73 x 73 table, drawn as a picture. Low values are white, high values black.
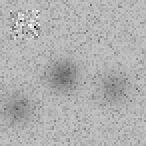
Bumps: three. Histogram: skewed, a long tail of high values. Average level on the scale: 30%. Mirror symmetry: none. Odd patch: rougher, in the top left.
